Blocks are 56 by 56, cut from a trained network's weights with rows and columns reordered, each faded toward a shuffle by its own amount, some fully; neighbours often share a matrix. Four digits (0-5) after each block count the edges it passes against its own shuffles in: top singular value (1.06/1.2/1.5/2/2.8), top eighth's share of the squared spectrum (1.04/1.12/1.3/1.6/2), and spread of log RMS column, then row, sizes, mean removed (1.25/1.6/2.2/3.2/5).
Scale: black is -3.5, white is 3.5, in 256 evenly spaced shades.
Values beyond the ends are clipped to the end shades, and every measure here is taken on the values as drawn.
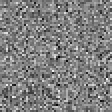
3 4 2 1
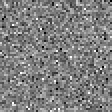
0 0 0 0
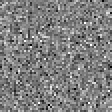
0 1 0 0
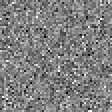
0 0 0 0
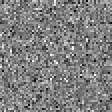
2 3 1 1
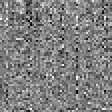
3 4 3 2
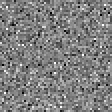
0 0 0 0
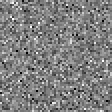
0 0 0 0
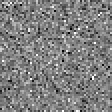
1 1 0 0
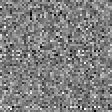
2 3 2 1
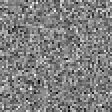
2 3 0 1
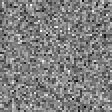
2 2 0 0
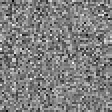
2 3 1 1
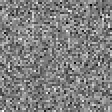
0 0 0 0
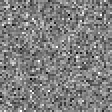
1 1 0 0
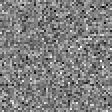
0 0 0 0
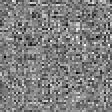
3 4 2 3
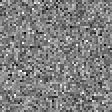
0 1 0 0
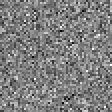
0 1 0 0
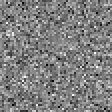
2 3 1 1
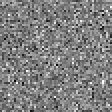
2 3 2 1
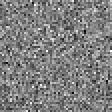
2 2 0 1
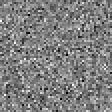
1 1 0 0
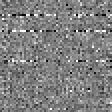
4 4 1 2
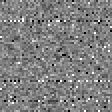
3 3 0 2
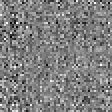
3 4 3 3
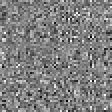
3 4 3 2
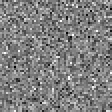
0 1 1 0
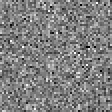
1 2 0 0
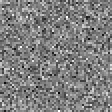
2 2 0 0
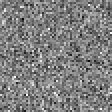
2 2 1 1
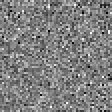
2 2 0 1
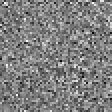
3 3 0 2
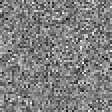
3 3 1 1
